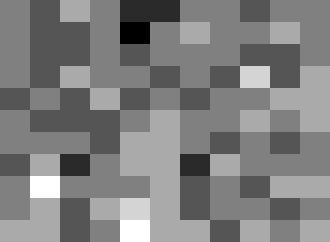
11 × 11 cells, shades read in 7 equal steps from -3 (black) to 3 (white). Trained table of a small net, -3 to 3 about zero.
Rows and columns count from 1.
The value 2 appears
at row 4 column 9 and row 10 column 5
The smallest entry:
-3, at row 2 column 5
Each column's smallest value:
-1 -1 -2 -1 -3 -2 -2 -1 -1 -1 0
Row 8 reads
-1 1 -2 0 1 1 -2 1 0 0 0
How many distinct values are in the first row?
4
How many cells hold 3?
2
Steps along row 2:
down same up down up up down same up down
